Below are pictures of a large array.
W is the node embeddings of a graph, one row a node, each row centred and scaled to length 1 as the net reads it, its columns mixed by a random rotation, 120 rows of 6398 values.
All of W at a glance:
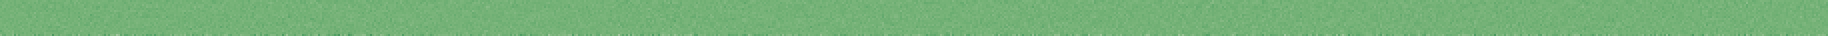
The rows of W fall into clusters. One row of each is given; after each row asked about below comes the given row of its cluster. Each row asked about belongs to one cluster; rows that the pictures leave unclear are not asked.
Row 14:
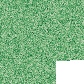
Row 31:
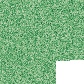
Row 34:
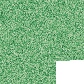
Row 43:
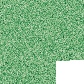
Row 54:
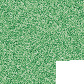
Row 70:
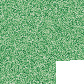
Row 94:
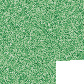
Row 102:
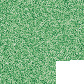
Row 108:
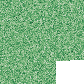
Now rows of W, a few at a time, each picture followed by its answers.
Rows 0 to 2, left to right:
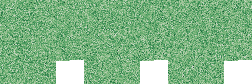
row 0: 34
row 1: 43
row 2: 94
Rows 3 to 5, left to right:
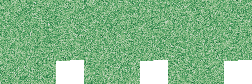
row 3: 94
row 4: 54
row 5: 108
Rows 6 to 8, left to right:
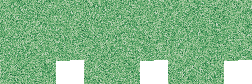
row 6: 31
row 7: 31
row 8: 94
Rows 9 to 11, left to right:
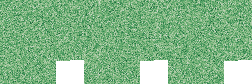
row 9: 108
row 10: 94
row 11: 14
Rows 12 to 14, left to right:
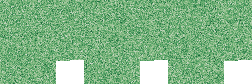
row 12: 31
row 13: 102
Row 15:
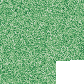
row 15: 102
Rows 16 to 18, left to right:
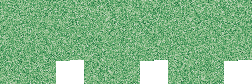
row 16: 70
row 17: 108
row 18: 108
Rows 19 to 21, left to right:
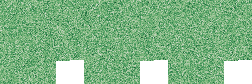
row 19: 54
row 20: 34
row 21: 102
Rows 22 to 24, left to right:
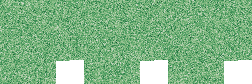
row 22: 54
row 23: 102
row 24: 70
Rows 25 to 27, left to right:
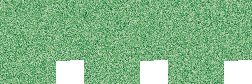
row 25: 102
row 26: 34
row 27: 108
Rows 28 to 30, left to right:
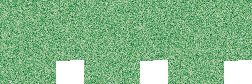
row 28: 14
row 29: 54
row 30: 43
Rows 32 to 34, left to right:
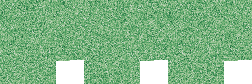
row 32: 34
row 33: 102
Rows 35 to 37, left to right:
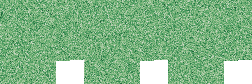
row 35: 34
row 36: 31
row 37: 70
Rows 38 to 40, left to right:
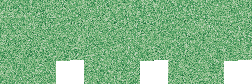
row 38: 14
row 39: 108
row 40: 31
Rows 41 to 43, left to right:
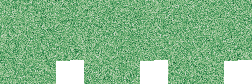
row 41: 14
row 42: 94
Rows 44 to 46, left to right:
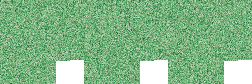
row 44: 102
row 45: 14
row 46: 34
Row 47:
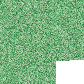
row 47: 54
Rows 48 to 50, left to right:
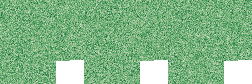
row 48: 34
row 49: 34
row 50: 43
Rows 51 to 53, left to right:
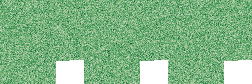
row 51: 54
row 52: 70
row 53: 31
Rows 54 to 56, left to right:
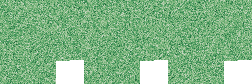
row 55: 14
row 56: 34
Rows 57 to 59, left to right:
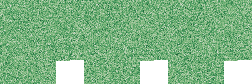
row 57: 43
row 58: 34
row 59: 34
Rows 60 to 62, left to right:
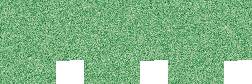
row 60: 14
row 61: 102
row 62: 54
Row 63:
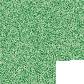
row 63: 94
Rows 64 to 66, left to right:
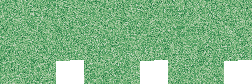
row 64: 70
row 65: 102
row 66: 54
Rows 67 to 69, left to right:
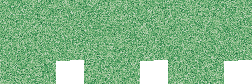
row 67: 31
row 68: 54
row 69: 70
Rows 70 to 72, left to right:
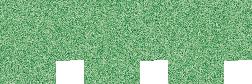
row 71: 14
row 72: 94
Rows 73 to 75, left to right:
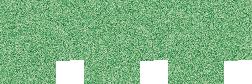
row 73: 54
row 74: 54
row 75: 14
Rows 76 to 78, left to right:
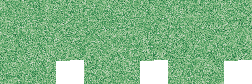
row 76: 102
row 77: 43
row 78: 14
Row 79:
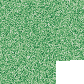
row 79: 94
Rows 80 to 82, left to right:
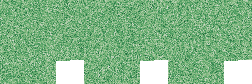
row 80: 102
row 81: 94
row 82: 31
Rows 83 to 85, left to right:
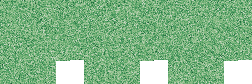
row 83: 102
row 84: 108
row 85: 70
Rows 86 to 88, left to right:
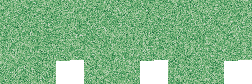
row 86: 94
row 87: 43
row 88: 31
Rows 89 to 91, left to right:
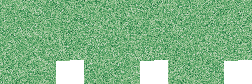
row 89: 43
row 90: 102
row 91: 31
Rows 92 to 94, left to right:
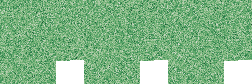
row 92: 14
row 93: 94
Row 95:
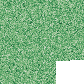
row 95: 108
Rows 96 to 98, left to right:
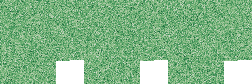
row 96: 54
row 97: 94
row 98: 34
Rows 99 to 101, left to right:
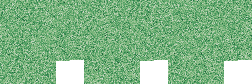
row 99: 34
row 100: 70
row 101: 43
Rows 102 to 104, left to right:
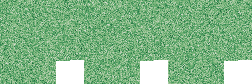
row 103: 54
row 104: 31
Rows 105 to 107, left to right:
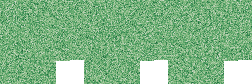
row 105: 34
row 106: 31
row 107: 108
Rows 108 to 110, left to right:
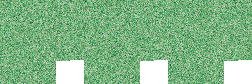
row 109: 14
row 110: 102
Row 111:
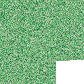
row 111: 34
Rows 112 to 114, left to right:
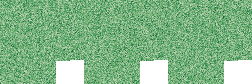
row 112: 108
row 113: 54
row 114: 94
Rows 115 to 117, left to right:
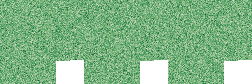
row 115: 70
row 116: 34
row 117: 31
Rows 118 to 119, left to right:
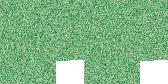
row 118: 31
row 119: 31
